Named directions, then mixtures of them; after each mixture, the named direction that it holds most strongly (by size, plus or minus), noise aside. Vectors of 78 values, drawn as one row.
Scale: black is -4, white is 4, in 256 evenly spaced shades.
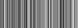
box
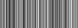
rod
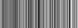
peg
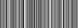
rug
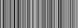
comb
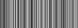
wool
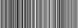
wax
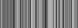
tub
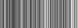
box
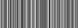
box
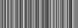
rod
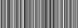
rug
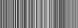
wool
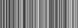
rod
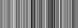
tub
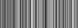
tub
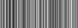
rod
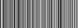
comb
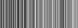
wax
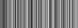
wool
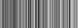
peg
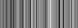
tub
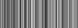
tub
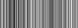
rod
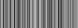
comb
